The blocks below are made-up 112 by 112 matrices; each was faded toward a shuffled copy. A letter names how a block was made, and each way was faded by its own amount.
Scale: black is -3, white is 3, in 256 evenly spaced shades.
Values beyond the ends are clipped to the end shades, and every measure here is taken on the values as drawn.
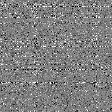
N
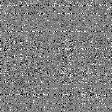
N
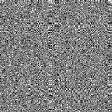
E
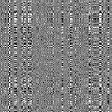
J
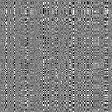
J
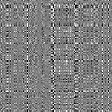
J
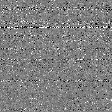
N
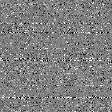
N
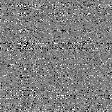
N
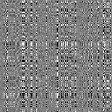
J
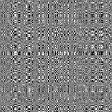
J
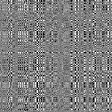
J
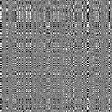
J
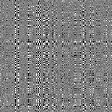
J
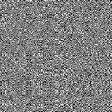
E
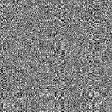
E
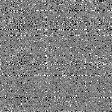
N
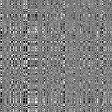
J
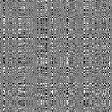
J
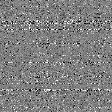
N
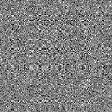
E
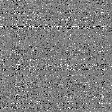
N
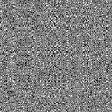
E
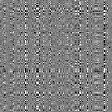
J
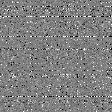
N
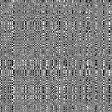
J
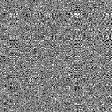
E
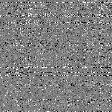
N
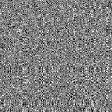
E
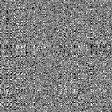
E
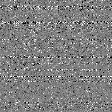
N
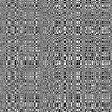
J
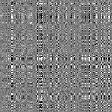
J
